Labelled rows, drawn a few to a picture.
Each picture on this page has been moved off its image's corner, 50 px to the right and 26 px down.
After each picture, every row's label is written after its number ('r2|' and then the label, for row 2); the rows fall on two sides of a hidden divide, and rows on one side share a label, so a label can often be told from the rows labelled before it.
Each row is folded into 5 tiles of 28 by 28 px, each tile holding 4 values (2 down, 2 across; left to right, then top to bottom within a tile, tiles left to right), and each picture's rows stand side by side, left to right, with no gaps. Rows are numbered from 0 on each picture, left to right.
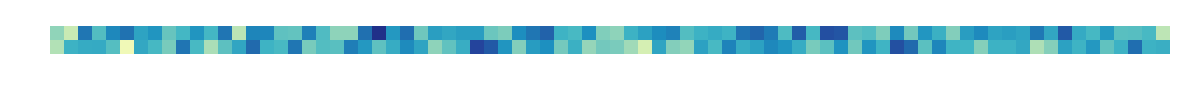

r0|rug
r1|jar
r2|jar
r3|jar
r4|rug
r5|jar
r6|jar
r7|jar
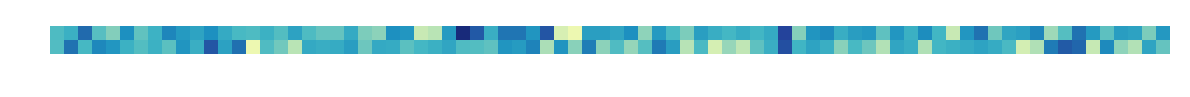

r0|jar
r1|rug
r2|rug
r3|jar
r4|rug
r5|jar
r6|jar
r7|rug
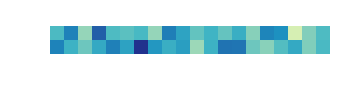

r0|jar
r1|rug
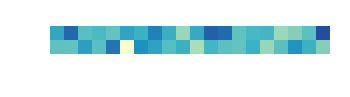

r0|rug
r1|rug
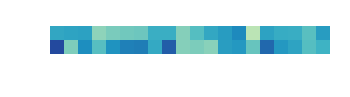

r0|jar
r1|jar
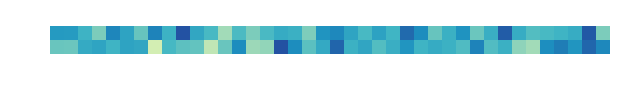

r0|rug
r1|rug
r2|jar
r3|jar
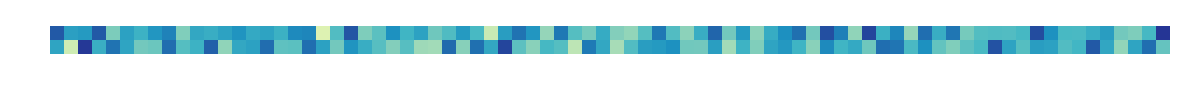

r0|jar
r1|jar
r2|rug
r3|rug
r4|rug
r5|jar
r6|jar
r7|jar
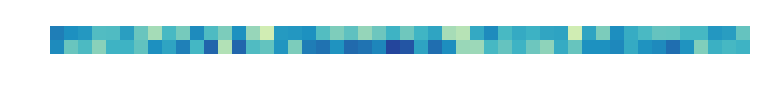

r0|jar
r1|rug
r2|jar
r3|rug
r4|jar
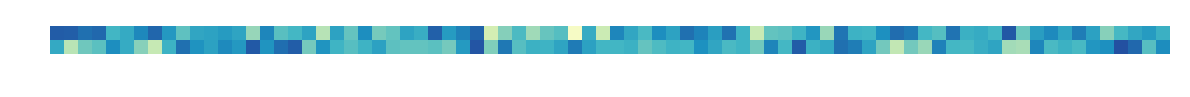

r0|jar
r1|jar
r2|rug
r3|jar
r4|jar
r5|rug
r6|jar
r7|jar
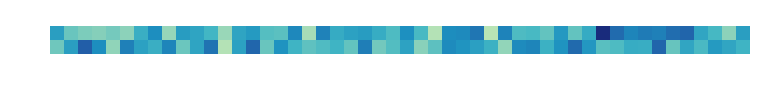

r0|rug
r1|rug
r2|jar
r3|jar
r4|jar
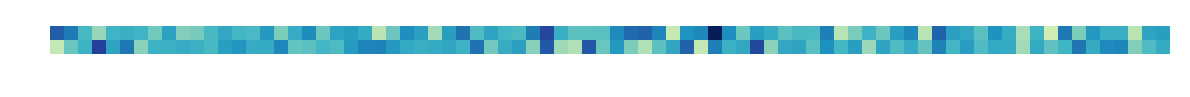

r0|jar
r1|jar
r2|jar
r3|jar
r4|jar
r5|jar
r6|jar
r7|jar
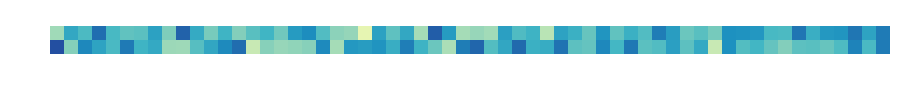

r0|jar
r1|rug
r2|rug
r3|rug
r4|rug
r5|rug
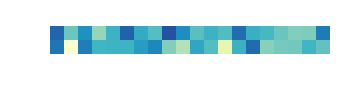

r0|jar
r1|rug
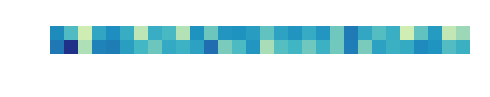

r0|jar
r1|rug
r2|rug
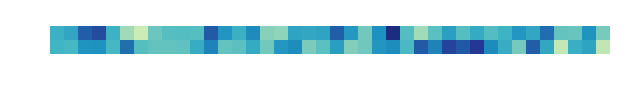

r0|jar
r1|rug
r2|jar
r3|jar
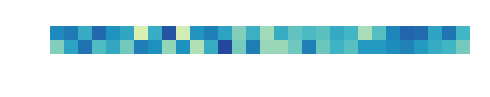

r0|jar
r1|rug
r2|jar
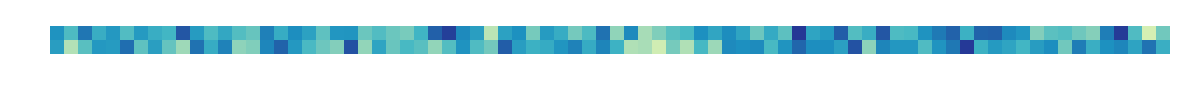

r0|jar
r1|jar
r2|rug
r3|jar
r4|rug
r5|jar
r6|jar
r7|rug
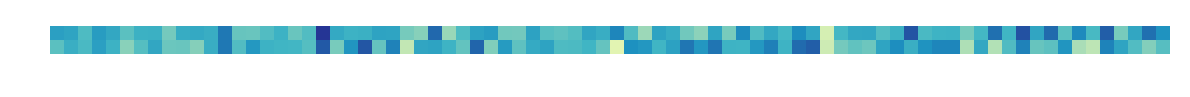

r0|rug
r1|rug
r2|rug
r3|jar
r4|rug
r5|rug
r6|rug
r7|jar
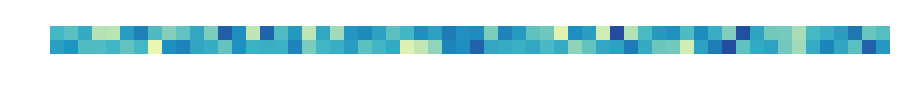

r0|rug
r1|jar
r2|rug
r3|jar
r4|rug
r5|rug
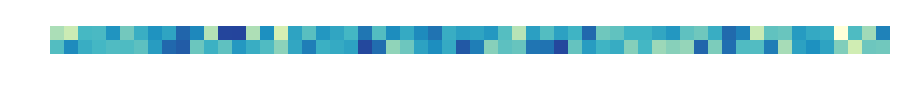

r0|rug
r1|jar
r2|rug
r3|jar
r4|rug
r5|rug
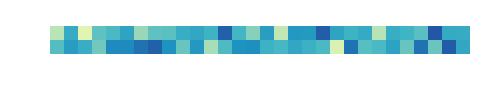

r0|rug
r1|jar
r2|rug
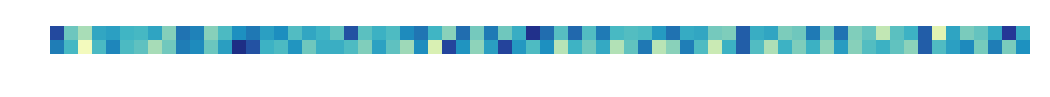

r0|rug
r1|jar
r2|rug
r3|rug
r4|rug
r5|rug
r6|jar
